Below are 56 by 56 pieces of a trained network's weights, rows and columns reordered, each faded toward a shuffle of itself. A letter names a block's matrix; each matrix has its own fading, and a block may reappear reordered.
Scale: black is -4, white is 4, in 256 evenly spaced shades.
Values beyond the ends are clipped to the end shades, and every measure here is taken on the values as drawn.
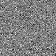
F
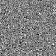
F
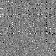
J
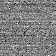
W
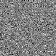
F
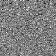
F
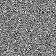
F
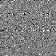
J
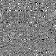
J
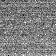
W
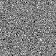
F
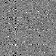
J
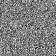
F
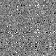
J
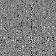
J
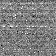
W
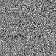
F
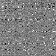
J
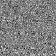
F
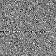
F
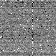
W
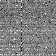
W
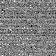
W
